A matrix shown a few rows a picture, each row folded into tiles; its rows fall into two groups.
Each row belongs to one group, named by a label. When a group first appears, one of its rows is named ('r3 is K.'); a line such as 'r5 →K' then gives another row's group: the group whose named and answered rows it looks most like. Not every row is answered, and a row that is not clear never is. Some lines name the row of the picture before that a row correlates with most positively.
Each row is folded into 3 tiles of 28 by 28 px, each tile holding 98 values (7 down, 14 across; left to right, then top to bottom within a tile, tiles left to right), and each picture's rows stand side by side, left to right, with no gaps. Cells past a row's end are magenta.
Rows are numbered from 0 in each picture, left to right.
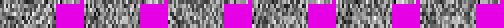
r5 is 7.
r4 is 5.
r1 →5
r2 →5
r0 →5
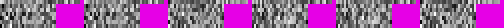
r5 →5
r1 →7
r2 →5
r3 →7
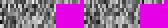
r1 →7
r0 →7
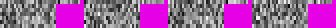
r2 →5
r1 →5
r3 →7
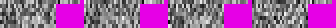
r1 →5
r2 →7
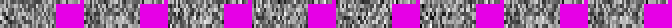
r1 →7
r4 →5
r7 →7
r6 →7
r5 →7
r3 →5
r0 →5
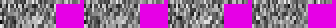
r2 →7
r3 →7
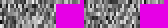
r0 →7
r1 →5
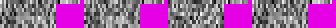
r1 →7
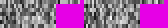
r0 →7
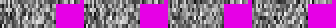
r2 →5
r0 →7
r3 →5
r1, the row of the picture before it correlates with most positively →1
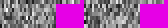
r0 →5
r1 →7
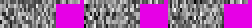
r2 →5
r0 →5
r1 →7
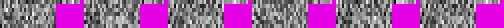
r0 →5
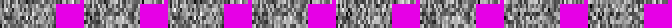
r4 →5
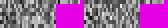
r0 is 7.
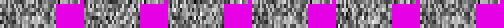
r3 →7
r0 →7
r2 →5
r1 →5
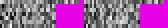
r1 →7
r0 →7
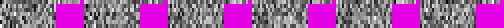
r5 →5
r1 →7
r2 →5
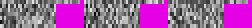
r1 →5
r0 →7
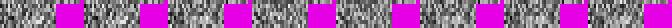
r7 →7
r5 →7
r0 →7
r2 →7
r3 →5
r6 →7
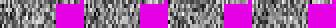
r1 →5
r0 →7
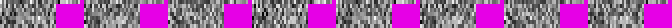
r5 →7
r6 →5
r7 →7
